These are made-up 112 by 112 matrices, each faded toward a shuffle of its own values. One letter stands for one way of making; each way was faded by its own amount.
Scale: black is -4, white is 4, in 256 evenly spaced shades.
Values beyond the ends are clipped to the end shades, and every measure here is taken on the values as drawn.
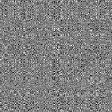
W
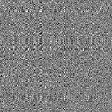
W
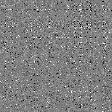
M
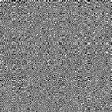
W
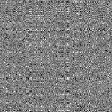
W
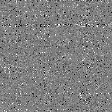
M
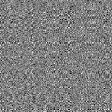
W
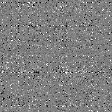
M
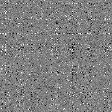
M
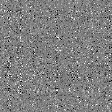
M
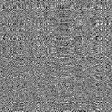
W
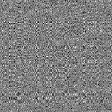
W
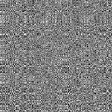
W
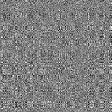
W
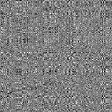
W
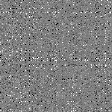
M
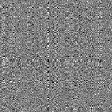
W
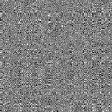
W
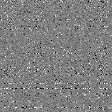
M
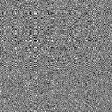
W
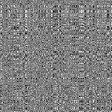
W
